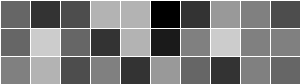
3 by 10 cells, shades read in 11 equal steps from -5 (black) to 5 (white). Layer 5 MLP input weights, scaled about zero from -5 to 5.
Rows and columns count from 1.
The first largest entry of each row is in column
4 2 2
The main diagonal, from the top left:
-1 3 -2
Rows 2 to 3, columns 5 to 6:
2 -4 / -3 1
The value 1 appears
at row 1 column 8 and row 3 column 6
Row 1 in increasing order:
-5 -3 -3 -2 -2 -1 0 1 2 2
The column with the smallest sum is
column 6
